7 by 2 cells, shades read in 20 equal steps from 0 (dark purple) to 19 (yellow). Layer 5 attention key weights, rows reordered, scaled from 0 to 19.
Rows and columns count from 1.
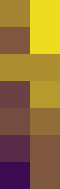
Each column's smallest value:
0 7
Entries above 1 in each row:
2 2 2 2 2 2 1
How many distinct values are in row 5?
2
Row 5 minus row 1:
-5 -10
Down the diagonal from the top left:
11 19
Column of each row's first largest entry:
2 2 1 2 2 2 2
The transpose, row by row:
11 7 12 5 6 3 0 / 19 19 12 13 9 7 7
